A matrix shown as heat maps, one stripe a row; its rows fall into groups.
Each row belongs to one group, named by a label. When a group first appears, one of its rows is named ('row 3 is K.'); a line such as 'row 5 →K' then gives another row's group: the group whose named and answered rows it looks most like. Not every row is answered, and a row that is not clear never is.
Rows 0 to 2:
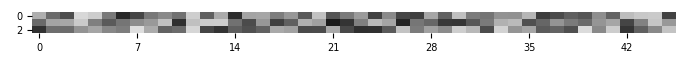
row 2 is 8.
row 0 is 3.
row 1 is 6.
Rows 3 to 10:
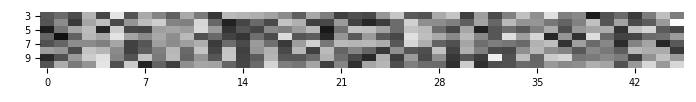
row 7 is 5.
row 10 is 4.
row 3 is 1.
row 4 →8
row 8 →3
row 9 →6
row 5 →5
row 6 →8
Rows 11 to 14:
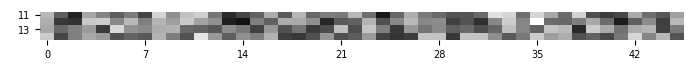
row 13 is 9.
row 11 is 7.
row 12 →7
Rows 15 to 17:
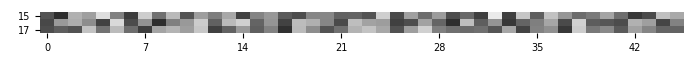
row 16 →5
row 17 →5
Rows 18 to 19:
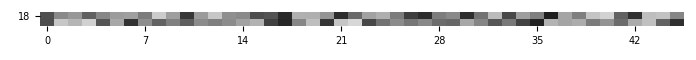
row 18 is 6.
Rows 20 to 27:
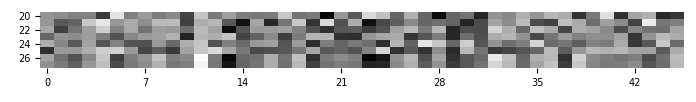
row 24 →3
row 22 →7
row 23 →6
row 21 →6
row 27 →7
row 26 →7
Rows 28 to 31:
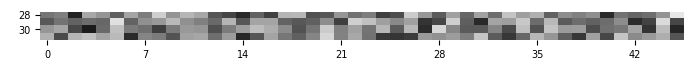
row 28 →8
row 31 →3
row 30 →1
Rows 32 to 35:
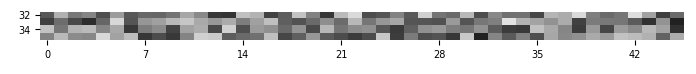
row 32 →5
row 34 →3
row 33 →1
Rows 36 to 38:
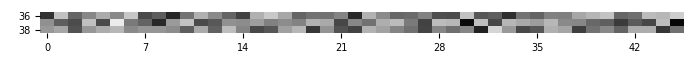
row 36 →4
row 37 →1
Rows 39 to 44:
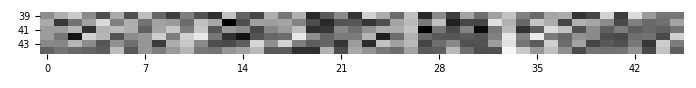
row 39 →9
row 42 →7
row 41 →9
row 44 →1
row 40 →7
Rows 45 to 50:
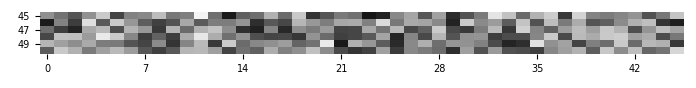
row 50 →4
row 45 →7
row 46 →5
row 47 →6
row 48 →4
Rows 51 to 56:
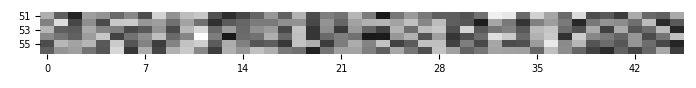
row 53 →3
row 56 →1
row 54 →7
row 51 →7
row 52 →9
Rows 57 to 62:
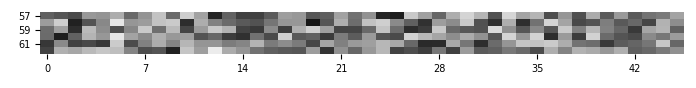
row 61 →1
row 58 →9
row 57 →8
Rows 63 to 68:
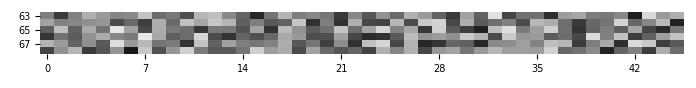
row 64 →3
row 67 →9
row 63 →6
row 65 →9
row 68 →1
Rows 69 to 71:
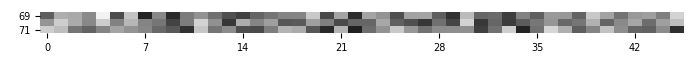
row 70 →4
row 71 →9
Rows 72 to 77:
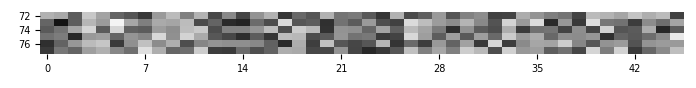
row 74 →5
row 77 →8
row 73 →8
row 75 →8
